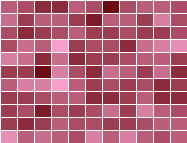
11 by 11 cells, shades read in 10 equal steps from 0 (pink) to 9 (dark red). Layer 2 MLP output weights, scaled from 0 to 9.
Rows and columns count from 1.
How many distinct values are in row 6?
7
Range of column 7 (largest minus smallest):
6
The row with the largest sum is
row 8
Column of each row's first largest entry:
7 6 2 8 3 3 10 6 3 2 5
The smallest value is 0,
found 2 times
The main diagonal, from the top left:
4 6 6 0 7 7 5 6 2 4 4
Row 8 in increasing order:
4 4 4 5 6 6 6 7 7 7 7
